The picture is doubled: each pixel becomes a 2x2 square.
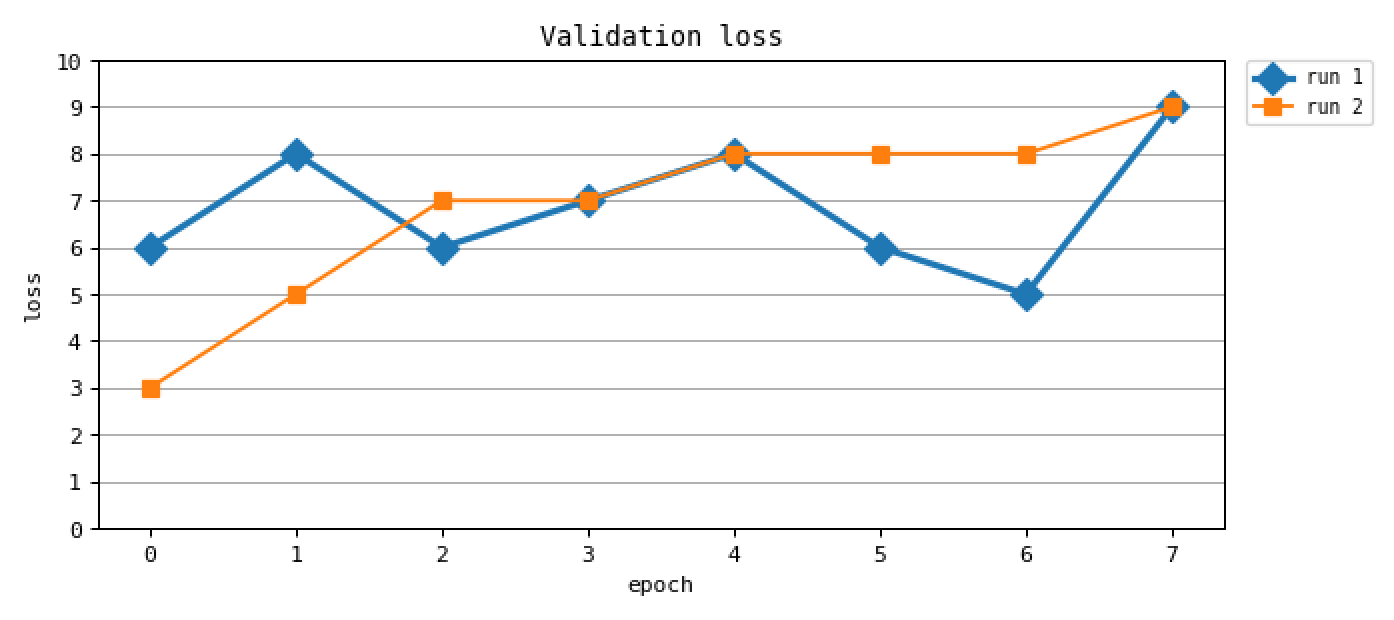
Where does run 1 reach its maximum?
7
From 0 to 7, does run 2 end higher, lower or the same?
higher
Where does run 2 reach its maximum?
7
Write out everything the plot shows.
Title: Validation loss
x-axis: epoch, ticks 0 1 2 3 4 5 6 7
y-axis: loss, ticks 0 1 2 3 4 5 6 7 8 9 10
Legend: run 1, run 2
Values:
run 1: 6 8 6 7 8 6 5 9
run 2: 3 5 7 7 8 8 8 9
